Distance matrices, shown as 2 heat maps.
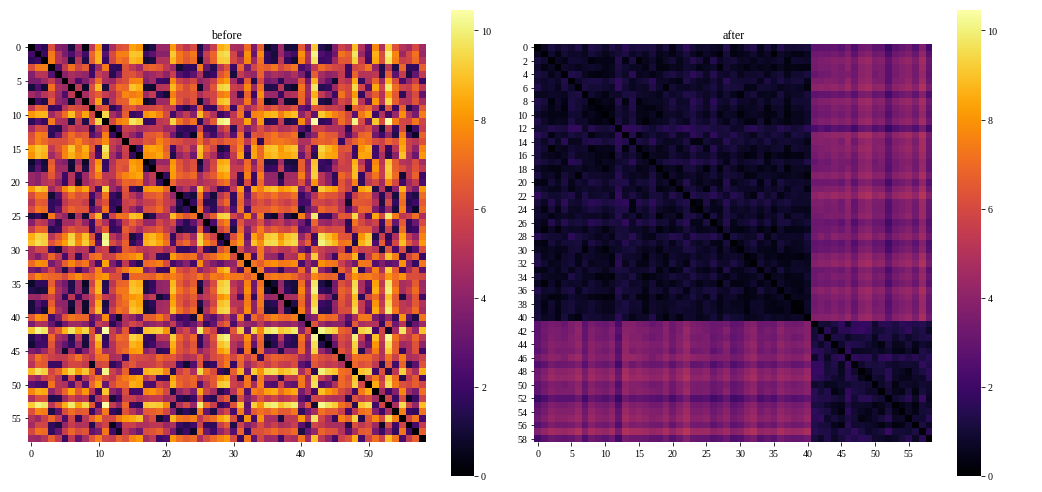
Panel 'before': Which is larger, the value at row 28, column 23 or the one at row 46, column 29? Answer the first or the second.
the second
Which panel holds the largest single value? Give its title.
before
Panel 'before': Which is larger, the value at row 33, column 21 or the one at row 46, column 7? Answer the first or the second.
the first
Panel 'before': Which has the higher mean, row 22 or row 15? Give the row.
15
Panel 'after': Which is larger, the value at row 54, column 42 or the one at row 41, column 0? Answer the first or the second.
the second
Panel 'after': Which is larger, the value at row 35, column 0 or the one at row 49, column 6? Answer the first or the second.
the second
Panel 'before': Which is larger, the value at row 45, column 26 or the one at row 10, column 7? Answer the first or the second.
the second
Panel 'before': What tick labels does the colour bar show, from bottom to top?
0, 2, 4, 6, 8, 10
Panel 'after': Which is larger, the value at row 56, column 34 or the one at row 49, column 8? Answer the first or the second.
the second
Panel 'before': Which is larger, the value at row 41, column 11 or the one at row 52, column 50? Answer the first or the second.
the second
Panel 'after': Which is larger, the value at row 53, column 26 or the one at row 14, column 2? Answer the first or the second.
the first
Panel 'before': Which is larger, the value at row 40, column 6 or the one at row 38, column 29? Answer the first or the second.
the second
